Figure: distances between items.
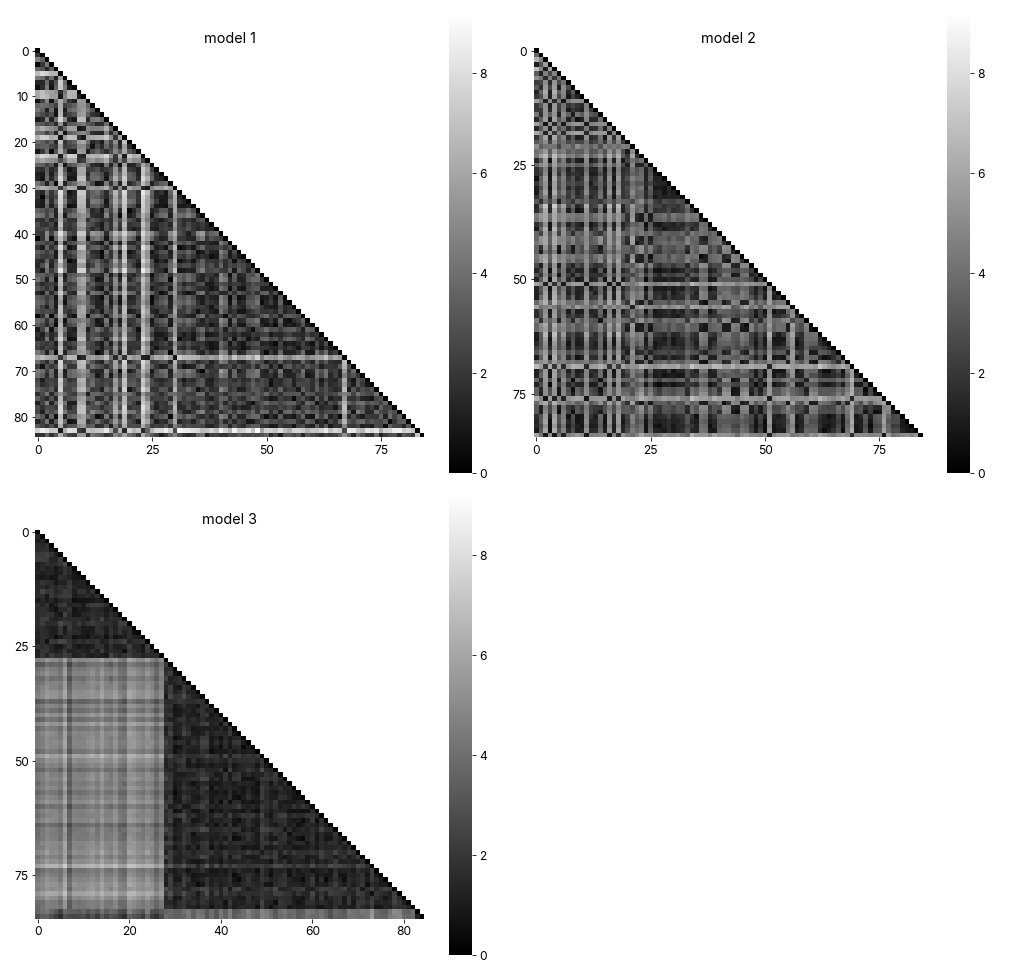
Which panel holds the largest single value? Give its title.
model 1
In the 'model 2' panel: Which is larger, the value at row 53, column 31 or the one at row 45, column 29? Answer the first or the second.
the second
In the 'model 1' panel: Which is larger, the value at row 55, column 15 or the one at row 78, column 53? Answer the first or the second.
the first
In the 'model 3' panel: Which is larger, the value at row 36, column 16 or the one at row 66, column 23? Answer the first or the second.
the first
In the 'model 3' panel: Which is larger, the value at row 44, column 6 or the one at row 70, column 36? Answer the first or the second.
the first
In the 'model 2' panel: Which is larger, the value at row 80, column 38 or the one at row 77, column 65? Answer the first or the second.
the second
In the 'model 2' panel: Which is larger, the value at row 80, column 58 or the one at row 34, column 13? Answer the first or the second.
the second
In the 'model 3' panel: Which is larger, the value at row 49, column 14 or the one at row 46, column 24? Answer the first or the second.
the first
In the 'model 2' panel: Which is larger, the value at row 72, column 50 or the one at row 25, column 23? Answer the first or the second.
the first
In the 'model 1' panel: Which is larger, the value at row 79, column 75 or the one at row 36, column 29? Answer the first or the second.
the first
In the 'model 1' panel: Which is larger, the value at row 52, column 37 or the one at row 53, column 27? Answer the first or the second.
the first
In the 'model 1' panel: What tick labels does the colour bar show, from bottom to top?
0, 2, 4, 6, 8
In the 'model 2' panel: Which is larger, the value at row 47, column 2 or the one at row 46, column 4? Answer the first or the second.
the second
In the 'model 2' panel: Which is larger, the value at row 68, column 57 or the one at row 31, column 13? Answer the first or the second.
the first
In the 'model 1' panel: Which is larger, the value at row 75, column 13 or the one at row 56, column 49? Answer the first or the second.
the first
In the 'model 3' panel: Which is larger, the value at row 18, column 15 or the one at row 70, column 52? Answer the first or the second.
the second
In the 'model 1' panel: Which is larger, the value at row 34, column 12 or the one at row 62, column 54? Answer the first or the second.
the first
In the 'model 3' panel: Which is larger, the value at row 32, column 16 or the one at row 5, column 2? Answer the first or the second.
the first
